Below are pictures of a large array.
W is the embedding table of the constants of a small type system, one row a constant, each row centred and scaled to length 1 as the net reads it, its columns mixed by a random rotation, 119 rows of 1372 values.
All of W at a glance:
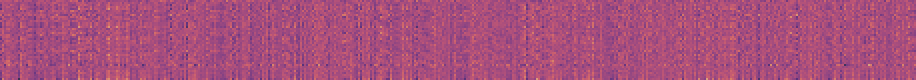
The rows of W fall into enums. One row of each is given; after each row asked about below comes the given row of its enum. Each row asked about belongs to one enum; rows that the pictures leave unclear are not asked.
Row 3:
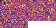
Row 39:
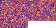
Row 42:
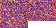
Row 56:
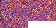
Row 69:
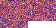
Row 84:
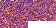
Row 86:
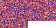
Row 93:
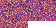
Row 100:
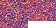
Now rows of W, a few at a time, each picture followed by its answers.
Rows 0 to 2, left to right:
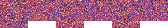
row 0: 100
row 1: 93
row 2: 93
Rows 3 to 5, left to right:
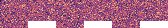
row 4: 100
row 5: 86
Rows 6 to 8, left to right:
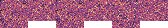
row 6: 56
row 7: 56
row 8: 100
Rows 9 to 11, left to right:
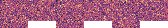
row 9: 39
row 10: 3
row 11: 42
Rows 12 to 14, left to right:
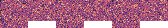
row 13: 39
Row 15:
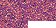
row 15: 100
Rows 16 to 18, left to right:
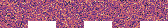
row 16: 100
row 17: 42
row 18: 69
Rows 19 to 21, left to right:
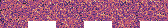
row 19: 56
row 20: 42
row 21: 42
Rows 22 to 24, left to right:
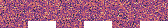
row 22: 86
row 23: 86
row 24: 100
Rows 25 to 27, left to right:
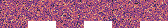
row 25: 39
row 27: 56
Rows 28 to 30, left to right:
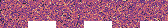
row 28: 56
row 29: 100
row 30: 84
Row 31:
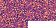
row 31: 86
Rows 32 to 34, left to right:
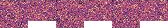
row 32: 100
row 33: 56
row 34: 3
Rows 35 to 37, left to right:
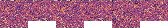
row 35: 84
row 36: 84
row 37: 56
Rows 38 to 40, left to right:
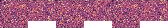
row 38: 3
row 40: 3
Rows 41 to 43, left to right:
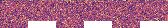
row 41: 39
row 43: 84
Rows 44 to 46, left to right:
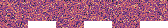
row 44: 100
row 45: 69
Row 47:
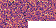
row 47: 42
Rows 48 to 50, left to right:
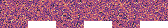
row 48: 39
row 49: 100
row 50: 100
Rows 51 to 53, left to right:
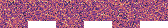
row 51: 42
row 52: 42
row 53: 100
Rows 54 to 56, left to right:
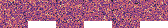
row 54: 42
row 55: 3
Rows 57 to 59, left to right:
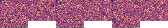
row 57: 39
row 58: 3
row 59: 56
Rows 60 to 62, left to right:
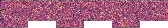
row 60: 56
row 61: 86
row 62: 42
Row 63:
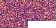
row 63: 86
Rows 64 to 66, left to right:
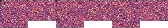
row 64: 3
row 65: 56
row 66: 100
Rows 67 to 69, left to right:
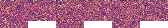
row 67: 84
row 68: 3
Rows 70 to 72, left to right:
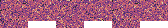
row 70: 56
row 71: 84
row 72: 56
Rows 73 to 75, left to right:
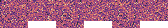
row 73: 3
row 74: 100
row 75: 100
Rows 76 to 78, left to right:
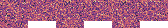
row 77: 42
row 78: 42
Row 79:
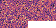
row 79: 39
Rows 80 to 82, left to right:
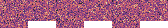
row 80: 86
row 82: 3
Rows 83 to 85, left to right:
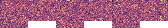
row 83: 39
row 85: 3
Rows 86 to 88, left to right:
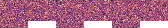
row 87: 3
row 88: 39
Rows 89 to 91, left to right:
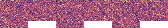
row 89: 84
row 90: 3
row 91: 42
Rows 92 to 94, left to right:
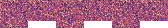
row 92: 42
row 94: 42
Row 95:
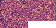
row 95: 56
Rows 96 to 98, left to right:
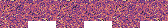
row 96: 84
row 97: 84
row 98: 84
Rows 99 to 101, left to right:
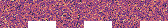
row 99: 84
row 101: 39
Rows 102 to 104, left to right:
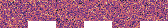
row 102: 42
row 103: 56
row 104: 69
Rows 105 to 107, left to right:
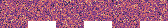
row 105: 39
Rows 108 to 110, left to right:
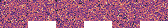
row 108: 3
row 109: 56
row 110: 100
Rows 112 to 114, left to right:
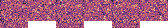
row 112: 56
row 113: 3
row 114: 3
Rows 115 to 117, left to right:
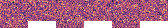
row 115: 42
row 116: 39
